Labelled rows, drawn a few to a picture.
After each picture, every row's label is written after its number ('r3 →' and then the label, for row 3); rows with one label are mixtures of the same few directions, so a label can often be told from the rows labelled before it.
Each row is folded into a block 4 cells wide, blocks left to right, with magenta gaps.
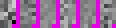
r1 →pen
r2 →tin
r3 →pen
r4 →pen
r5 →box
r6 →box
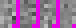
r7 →box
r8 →tin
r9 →box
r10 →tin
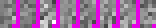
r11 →box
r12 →tin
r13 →pen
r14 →box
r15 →pen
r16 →box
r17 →pen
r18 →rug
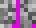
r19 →rug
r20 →pen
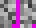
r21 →pen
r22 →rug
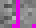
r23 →box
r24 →rug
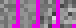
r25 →pen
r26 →pen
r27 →box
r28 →rug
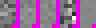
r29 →tin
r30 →rug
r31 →rug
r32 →box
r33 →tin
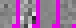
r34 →tin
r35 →box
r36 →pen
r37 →rug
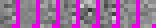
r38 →box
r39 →rug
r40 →rug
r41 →tin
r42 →rug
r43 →tin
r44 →pen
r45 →tin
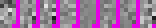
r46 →rug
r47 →box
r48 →tin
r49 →tin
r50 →pen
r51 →box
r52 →pen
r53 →box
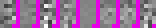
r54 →box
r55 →tin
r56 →box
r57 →box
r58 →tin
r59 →rug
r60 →rug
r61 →box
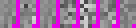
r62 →box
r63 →tin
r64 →box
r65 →rug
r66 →pen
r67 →pen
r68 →pen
